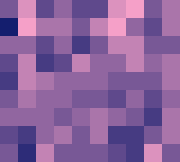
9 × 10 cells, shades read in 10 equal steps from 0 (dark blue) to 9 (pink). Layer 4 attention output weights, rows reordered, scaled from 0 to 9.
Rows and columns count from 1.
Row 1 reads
4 8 3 5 3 3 8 9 4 6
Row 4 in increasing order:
2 3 3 5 5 5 6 7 7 7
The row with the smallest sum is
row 8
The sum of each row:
53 55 46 50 48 44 47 40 41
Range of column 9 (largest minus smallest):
6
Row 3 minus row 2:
5 -4 -3 -1 -2 -3 -2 2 1 -2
